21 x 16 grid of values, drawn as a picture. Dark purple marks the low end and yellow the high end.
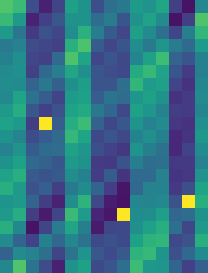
No overall slope runs across the table. There are three isolated cells, each far higher than the cells round it. Stripes running up and down repeat 3 times from left to right.
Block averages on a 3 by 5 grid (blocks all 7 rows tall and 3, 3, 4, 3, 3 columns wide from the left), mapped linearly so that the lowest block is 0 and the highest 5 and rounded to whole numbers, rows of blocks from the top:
32251 / 33130 / 31152
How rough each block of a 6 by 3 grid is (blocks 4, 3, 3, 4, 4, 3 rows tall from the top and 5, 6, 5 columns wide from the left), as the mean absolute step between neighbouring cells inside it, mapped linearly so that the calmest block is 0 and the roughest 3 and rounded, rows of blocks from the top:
112
011
311
011
132
211
